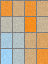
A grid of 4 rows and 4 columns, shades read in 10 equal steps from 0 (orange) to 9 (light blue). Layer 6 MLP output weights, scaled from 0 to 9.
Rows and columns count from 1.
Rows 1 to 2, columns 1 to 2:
1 4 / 6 6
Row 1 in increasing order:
1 1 4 4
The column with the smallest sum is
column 3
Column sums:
24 24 9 13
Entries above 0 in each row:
4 3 4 4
